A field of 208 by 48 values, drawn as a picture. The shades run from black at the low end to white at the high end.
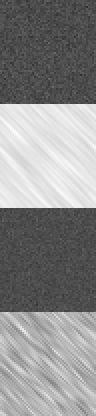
It is made of 4 by 1 panels. Panel 1,1: low, fine-grained, faint in contrast. Panel 2,1: very high, slanting down to the right, faint in contrast. Panel 3,1: low, fine-grained, faint in contrast. Panel 4,1: high, slanting down to the right.
